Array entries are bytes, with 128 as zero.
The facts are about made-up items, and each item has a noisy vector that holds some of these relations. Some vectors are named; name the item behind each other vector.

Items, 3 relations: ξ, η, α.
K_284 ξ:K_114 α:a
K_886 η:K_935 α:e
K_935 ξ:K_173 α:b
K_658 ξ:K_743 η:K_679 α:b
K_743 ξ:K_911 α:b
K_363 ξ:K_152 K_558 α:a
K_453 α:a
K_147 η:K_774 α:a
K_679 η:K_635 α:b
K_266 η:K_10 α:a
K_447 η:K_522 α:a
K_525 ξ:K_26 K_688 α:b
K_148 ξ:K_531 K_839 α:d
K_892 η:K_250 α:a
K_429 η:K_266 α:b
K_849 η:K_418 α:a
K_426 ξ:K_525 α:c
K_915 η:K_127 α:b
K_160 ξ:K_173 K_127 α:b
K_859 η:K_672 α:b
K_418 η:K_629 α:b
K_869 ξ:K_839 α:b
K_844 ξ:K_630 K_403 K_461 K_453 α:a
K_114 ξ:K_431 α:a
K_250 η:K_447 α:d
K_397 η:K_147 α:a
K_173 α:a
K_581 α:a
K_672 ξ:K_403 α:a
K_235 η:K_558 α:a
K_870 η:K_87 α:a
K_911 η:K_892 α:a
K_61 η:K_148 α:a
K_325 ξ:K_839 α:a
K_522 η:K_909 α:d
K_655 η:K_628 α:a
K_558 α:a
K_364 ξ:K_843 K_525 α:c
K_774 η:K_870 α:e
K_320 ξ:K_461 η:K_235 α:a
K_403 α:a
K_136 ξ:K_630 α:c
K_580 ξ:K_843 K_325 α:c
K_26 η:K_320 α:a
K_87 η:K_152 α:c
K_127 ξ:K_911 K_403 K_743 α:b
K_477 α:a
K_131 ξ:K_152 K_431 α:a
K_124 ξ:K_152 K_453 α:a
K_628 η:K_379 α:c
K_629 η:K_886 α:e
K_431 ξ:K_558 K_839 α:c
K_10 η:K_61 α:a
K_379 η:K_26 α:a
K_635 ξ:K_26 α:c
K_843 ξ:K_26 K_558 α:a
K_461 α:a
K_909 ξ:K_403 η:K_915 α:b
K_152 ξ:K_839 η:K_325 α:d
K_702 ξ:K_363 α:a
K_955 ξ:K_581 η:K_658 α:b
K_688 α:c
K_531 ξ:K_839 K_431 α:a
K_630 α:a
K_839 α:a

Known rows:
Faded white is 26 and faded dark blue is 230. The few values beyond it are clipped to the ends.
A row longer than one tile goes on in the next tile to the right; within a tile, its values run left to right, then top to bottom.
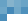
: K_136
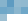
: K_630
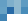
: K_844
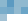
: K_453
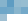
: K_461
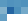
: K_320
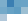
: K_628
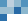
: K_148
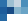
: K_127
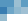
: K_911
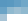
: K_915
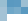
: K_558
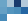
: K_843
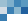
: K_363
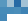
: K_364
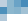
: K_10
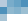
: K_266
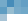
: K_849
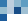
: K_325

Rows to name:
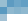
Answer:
K_429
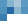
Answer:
K_672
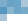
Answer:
K_688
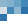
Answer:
K_114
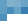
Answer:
K_935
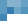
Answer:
K_160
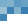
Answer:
K_702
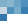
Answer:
K_131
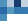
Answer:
K_525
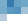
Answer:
K_379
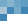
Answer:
K_124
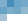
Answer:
K_655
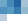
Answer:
K_26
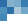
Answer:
K_909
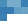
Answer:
K_658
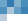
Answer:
K_629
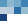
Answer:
K_152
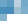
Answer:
K_403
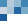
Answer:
K_531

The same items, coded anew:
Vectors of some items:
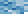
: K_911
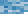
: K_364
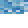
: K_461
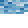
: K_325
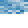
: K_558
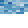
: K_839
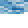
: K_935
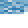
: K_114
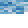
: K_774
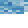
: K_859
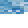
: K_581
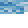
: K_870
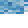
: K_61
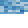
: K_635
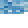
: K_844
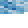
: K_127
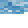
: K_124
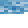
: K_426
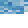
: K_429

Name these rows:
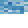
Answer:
K_955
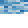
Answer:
K_843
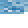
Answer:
K_284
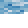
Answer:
K_363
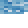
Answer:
K_136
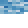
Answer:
K_580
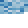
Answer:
K_431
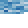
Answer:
K_320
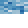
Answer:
K_658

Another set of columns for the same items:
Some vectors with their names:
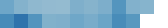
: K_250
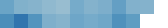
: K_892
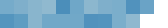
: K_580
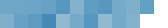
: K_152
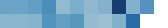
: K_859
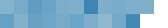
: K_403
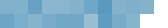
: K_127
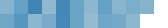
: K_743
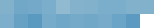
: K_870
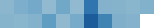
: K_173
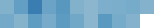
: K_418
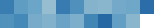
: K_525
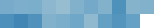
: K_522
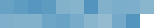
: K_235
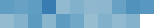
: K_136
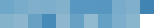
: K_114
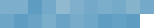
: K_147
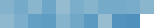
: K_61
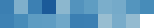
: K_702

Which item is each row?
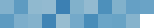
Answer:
K_325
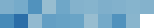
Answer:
K_911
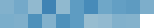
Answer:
K_844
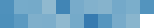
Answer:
K_843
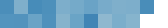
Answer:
K_363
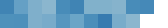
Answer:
K_364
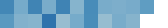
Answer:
K_558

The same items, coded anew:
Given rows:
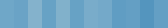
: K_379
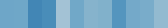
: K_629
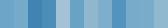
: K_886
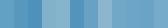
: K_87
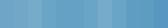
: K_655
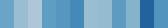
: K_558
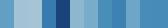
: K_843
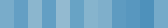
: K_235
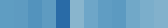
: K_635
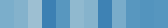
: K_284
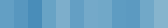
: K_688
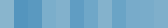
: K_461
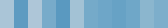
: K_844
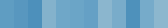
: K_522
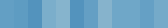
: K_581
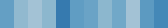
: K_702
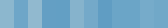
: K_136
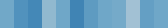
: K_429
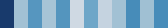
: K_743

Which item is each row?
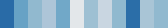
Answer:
K_127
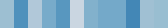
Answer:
K_909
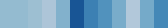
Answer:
K_152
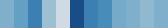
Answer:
K_839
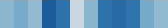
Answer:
K_525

